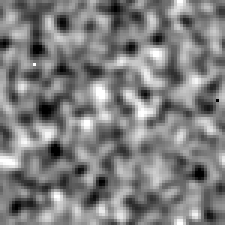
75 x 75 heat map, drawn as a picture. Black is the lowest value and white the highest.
There are no regular stripes. Neither half mirrors the other. No overall slope runs across the table. There is no seam. Overall the values sit about 50% of the way up the scale. The texture is blotchy. Two lone cells stand out: one far higher and one far lower than their neighbours.
